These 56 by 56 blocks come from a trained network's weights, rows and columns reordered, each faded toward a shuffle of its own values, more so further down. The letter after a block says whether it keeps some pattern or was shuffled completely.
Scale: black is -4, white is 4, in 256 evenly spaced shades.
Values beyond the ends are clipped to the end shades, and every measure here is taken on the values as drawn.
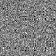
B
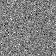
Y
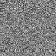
B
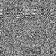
B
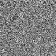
B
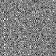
B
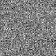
B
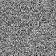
B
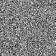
B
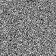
B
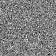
Y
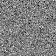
Y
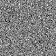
B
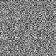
B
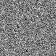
Y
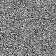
Y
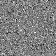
Y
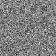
B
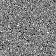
Y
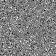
Y
